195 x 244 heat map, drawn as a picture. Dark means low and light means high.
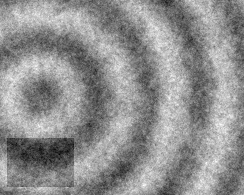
Ninth with the lowest average: bottom left. Rings: centred on the middle left. Odd patch: lower, in the bottom left. Slope: none.
